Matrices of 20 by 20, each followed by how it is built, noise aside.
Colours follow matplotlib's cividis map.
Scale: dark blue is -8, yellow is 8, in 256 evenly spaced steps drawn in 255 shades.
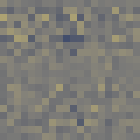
uneven rows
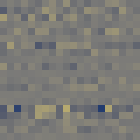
uneven rows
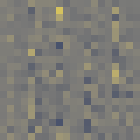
uneven columns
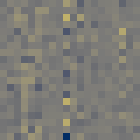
uneven columns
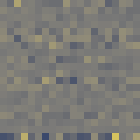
uneven rows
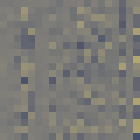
uneven columns
